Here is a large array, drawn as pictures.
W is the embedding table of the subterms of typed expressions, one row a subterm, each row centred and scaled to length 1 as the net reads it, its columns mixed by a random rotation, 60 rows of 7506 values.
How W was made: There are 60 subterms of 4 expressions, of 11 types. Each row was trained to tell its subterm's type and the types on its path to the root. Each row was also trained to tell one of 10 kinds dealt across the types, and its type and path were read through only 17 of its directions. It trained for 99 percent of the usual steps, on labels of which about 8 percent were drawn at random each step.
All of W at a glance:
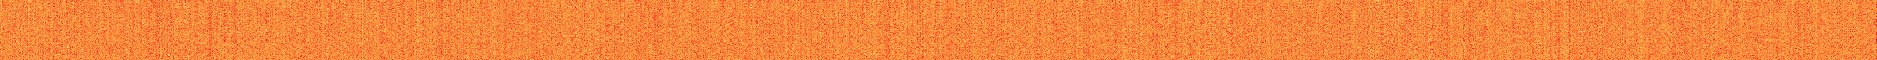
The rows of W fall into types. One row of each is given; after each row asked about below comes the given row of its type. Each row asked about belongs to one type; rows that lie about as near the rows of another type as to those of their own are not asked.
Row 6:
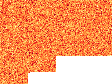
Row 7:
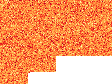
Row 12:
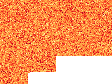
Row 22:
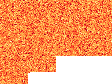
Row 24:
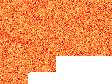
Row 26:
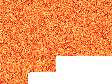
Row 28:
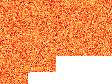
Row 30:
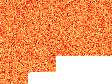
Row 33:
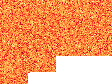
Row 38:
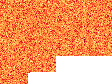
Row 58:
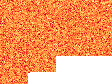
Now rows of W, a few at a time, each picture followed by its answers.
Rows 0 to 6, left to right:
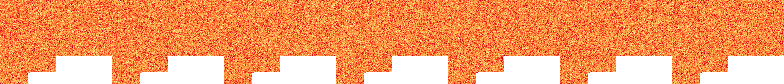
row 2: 28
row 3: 30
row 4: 58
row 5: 28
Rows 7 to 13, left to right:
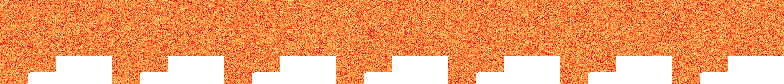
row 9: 28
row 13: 58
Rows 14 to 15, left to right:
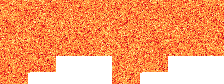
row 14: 7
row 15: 12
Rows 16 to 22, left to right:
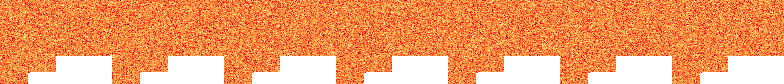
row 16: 58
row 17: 30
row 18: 7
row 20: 12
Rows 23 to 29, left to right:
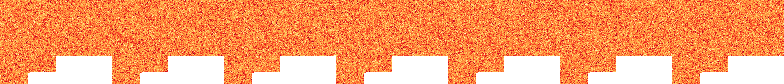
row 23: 7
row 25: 6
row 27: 33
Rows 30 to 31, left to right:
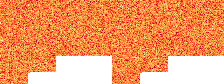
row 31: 38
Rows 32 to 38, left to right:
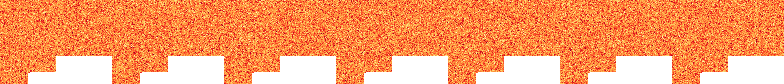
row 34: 58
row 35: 6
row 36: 12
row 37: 22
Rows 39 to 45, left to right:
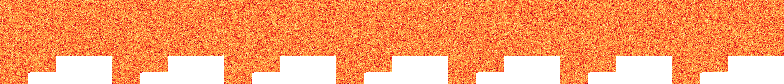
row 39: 58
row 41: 6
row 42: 28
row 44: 30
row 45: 12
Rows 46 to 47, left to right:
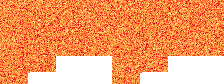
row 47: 38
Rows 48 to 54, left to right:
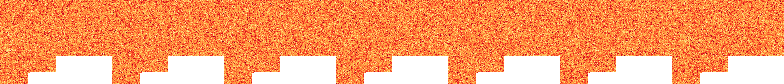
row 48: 30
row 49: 26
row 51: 38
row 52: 6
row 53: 28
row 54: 7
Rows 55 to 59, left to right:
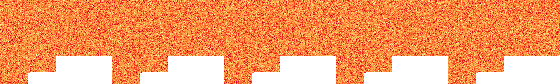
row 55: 33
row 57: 33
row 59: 6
